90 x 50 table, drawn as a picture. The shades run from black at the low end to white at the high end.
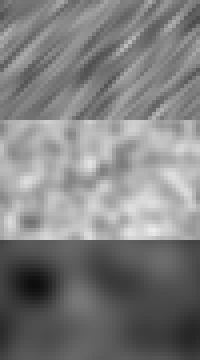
It is made of 3 by 1 panels. Panel 1,1: middling, slanting up to the right. Panel 2,1: high, blotchy. Panel 3,1: low, smooth.
